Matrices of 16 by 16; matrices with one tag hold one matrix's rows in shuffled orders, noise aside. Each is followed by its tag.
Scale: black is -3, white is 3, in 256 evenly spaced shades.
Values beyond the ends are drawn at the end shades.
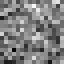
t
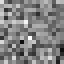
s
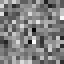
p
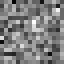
t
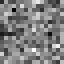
t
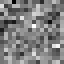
t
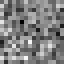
s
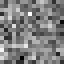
s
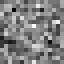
t
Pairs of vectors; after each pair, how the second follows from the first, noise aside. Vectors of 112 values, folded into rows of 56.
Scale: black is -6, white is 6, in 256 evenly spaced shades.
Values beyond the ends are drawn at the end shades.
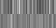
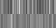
copied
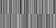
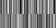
scaled up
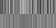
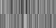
shuffled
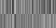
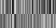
scaled up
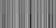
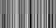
scaled up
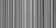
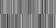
shuffled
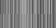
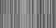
copied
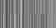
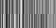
scaled up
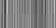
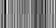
scaled up
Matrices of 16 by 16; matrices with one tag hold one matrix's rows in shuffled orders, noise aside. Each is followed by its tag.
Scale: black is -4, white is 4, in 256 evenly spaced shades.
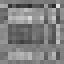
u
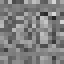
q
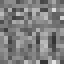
q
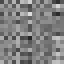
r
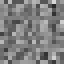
q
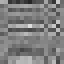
u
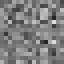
q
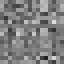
q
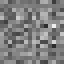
q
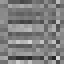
u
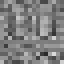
q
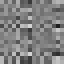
r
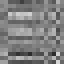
u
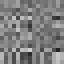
r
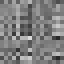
r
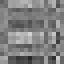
u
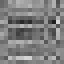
u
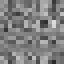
q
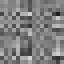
r
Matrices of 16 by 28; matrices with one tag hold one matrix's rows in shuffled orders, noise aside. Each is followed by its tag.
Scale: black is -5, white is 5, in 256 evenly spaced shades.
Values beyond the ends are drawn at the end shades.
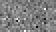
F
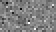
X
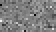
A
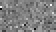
A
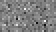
F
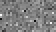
A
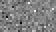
X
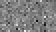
F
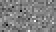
X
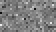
A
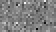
F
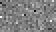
A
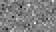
X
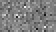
F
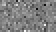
F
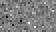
X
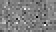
F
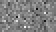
F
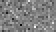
X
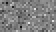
X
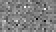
F
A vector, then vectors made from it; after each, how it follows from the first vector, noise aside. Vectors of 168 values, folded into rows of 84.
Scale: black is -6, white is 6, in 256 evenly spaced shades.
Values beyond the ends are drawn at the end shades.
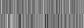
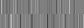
partly zeroed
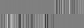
partly zeroed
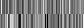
scaled up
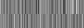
reversed
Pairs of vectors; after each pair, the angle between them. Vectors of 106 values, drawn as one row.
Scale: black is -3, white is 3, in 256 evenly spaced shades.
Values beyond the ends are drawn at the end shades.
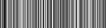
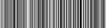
orthogonal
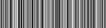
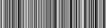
orthogonal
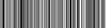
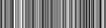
partly opposed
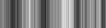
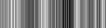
nearly opposite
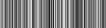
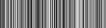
nearly opposite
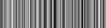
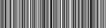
partly aligned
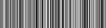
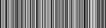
partly aligned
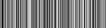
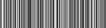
nearly opposite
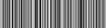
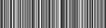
nearly opposite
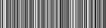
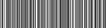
nearly parallel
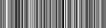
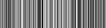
partly opposed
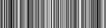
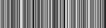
orthogonal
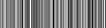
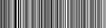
orthogonal
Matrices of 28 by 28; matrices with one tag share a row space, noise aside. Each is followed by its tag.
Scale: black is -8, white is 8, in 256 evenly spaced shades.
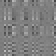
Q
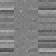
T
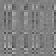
Q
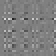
Q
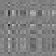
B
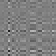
B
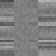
T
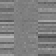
T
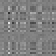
B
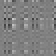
Q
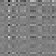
B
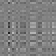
B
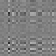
B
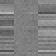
T
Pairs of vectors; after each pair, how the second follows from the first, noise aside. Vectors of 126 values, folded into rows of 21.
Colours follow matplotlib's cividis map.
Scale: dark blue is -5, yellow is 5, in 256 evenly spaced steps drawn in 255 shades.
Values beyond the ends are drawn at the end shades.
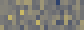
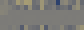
partly zeroed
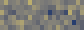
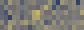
shuffled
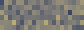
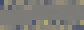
partly zeroed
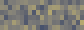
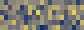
scaled up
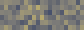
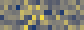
scaled up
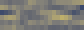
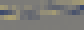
partly zeroed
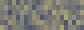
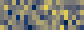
scaled up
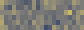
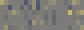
partly zeroed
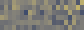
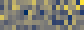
scaled up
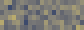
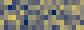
scaled up
